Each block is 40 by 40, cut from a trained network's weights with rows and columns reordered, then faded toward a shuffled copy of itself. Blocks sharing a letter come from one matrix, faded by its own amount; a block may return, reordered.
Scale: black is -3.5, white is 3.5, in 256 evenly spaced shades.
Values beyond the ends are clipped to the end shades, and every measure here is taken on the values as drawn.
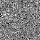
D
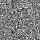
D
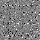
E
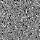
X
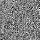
D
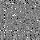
E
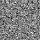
D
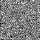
D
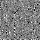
X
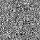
D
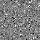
X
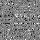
E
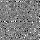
E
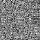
D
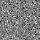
X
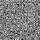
D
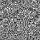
D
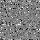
E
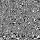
E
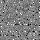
E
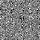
D
